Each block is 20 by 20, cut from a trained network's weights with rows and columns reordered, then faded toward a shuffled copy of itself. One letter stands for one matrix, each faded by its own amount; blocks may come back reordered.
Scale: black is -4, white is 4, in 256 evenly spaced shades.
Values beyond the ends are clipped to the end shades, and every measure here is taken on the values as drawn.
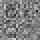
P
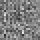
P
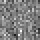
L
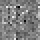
L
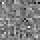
L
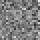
P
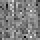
L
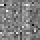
L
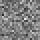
P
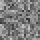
P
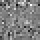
L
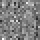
L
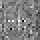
L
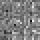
L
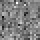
L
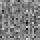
P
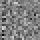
P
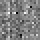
L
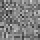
P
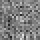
P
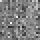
L
